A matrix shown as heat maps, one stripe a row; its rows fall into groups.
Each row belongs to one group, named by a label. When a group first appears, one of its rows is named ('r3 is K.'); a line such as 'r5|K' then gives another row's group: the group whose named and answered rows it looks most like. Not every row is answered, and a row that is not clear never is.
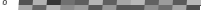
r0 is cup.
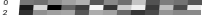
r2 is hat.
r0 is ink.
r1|cup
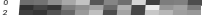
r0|ink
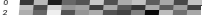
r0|cup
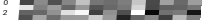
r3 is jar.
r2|ink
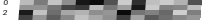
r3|jar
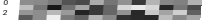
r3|hat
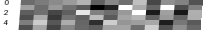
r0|ink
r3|cup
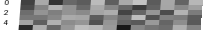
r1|hat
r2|jar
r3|ink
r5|jar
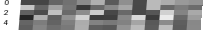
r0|hat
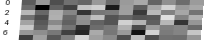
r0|cup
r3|hat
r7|jar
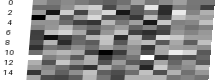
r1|ink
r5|hat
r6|hat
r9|hat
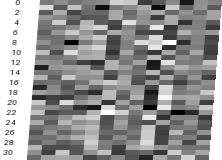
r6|hat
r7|ink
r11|ink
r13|hat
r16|jar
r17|hat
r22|jar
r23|ink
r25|ink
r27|ink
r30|hat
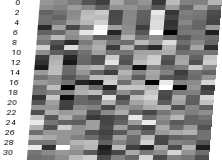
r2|ink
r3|ink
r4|ink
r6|ink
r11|cup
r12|cup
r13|jar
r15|jar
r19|cup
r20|cup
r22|hat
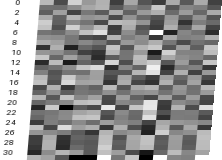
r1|ink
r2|cup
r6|ink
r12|cup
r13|ink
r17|cup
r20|ink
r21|cup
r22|ink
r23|ink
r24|hat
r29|cup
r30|hat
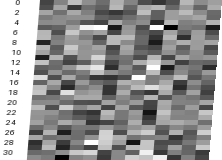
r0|hat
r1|cup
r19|ink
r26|cup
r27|jar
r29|cup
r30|ink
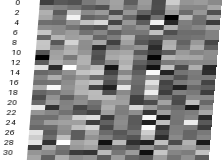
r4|ink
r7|hat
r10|hat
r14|ink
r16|ink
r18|ink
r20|jar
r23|ink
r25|ink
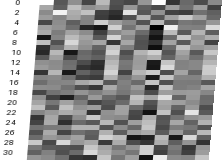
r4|jar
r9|hat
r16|ink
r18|hat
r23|jar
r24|cup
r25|ink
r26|cup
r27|jar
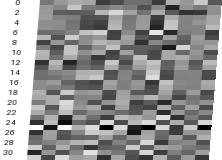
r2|jar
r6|ink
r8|jar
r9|hat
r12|cup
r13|cup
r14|ink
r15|ink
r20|hat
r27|cup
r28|ink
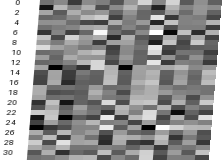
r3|ink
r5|ink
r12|ink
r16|cup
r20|cup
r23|cup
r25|hat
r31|ink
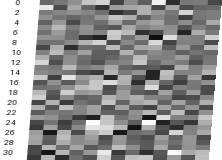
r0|ink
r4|cup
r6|jar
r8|ink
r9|cup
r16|jar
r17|ink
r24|jar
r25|jar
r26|hat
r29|hat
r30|hat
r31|cup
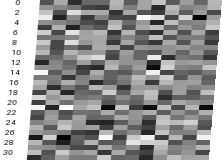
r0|cup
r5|cup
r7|ink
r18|cup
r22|cup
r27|cup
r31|hat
